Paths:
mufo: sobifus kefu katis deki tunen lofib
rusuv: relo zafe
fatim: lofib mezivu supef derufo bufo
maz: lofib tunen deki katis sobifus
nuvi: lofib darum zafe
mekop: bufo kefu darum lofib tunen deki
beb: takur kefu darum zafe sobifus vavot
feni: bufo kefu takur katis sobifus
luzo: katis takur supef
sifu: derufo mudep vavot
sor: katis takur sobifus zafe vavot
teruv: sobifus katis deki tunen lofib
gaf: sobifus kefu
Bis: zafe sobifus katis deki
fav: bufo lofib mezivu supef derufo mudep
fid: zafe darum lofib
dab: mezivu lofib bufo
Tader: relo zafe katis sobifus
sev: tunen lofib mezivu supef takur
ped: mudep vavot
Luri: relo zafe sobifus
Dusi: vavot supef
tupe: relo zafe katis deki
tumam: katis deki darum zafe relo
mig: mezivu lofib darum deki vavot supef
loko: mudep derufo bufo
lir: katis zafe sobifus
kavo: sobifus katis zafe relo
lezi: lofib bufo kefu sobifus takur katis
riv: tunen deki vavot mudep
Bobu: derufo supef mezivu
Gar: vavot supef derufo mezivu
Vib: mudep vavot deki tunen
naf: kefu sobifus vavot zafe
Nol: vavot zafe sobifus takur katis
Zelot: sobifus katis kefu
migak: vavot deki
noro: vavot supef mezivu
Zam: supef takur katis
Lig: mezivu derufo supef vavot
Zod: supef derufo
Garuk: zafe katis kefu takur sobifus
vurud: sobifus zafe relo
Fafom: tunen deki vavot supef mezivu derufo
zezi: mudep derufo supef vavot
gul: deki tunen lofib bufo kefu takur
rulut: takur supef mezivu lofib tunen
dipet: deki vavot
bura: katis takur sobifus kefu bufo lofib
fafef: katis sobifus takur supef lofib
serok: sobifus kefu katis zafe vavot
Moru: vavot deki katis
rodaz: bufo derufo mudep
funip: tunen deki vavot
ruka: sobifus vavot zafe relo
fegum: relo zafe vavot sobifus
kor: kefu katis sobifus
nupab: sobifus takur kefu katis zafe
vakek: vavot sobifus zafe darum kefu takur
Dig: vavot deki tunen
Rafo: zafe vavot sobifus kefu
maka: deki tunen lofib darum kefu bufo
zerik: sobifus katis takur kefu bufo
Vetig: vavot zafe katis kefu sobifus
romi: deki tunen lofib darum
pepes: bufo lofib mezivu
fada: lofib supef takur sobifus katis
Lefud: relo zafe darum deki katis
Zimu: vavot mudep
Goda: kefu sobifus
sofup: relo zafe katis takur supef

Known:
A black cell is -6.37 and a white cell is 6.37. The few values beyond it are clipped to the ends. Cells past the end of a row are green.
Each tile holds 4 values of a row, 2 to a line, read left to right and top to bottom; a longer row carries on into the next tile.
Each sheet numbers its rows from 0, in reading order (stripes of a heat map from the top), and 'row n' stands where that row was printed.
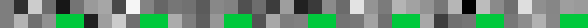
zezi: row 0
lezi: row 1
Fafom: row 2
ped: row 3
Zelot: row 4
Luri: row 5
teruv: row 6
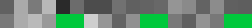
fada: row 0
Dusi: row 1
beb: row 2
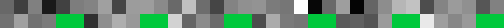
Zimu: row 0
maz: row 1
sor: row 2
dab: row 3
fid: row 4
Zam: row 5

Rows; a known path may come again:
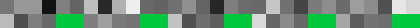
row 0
ruka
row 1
rodaz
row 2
Nol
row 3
sor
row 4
lir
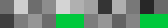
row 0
kor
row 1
sifu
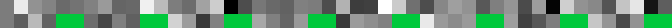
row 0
nupab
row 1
Garuk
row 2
Lig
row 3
Fafom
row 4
mekop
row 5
Zam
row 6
rusuv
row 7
Bobu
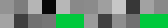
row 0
Luri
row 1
vurud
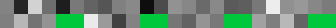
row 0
zezi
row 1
Gar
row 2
beb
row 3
zerik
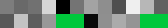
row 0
mig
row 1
gul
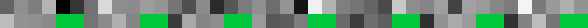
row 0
rulut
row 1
teruv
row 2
Vib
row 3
tupe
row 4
Rafo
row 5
maz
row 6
mufo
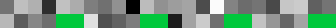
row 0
kavo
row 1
sofup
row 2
lezi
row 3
Zod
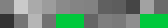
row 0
gaf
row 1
riv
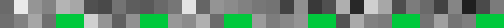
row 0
Zelot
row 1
Dusi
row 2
bura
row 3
sev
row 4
loko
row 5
Zimu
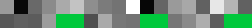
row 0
fid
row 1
dab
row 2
feni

